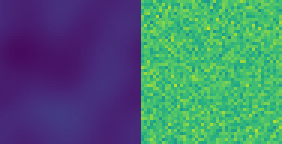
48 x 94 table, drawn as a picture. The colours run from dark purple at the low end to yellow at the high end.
The table splits into one row of 2 panels. Panel 1,1: very low, smooth, faint in contrast. Panel 1,2: high, fine-grained.
